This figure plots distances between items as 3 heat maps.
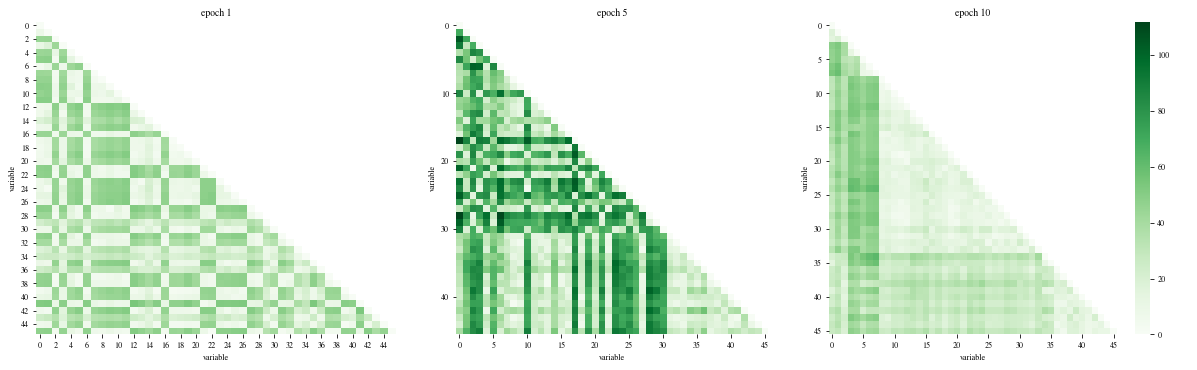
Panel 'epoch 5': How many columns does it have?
46
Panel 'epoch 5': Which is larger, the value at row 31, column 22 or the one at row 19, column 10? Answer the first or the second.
the second
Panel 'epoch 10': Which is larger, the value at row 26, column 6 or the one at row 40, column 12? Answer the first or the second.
the first
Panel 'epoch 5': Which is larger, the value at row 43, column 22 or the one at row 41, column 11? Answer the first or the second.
the second
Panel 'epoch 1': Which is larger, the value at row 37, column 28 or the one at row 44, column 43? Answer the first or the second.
the second
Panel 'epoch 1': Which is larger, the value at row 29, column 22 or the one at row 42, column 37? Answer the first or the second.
the second
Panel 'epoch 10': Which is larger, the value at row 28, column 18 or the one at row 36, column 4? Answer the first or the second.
the second
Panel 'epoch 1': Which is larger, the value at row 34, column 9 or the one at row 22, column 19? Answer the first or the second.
the second
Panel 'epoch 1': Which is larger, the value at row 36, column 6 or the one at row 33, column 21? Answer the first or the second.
the second
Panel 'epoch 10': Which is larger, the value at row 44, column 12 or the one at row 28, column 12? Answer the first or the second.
the first
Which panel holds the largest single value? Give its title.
epoch 5
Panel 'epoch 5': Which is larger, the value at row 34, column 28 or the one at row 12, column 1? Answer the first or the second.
the first
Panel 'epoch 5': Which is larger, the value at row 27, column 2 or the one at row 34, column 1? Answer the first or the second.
the first
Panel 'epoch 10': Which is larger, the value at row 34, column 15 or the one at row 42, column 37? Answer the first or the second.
the first
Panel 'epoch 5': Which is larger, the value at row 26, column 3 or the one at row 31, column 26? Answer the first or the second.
the second
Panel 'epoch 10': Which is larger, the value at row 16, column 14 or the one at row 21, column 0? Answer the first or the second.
the second
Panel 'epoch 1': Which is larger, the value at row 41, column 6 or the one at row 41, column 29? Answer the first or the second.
the first
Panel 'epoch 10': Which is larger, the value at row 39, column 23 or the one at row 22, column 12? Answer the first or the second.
the first
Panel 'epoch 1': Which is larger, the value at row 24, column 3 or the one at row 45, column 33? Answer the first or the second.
the second
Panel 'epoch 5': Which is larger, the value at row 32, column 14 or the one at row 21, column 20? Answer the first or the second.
the second
